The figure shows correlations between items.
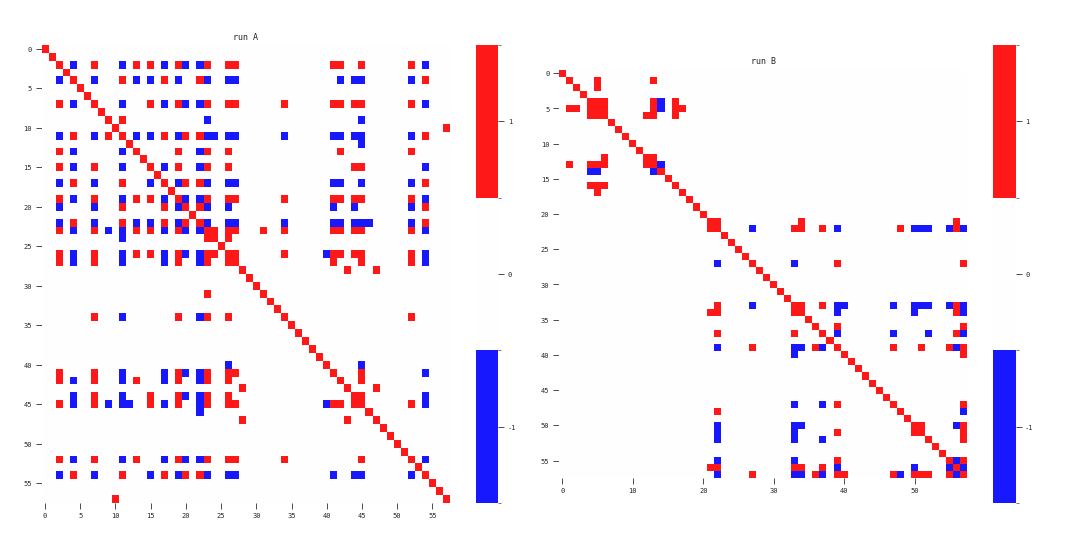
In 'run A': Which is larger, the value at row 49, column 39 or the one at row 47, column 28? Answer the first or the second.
the second
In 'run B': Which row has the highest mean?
5
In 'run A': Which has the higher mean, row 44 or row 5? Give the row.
44
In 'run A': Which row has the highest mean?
23
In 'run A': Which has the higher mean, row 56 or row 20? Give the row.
56
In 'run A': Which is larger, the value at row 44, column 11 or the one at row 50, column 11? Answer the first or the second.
the second
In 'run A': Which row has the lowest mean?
22
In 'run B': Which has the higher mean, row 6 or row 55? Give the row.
6
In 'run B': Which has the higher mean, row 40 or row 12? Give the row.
12
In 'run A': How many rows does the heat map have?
58
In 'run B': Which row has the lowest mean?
33
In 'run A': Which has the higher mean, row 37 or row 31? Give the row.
31
